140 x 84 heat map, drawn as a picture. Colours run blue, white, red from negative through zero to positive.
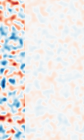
Grain: blotchy. Average level on the scale: 50%. Mirror symmetry: none. Seam: vertical, 30% of the way across, the right part calmer. Stripes: none. Lone odd cells: none. Histogram: heavy tails on both sides.
